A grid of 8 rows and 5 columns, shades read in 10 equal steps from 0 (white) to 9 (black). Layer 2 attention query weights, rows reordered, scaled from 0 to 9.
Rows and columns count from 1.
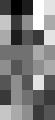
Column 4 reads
0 0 7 3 4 1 6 7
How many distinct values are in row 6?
3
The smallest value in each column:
2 3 4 0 1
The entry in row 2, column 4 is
0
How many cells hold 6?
7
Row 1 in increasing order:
0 1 7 8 9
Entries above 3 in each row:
3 2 3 4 4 4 5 3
